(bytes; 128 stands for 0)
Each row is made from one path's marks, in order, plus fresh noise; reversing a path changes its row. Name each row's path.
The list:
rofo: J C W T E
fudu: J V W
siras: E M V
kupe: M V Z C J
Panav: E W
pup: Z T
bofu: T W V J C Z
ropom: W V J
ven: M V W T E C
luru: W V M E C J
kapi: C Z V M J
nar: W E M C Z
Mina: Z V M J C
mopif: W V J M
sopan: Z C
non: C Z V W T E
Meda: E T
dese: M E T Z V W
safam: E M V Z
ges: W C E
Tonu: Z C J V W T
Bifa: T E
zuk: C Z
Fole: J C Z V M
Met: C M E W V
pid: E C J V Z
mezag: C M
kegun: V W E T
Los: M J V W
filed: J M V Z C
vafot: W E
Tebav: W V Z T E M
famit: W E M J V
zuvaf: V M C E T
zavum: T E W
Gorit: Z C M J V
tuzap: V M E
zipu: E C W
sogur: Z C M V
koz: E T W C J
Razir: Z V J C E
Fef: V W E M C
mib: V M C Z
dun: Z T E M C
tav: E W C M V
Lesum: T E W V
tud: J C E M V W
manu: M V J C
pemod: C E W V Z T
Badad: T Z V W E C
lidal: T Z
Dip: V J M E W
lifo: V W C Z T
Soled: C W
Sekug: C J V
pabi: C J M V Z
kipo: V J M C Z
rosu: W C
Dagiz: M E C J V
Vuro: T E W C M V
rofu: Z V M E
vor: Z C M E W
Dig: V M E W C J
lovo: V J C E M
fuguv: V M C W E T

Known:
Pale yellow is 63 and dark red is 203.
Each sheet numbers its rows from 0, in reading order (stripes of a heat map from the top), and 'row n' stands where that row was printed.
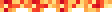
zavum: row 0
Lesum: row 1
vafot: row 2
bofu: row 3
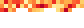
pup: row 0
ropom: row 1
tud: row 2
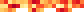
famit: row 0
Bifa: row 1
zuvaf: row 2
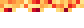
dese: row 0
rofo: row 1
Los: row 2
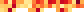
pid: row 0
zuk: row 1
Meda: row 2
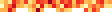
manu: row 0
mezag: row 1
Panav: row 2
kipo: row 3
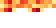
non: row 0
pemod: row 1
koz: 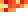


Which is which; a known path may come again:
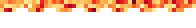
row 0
dese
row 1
manu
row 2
famit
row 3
pemod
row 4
Meda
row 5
lidal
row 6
koz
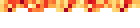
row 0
mezag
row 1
lovo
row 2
Fole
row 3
zavum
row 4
pabi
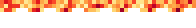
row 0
Lesum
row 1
non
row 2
Dagiz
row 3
ropom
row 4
Los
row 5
kapi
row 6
Met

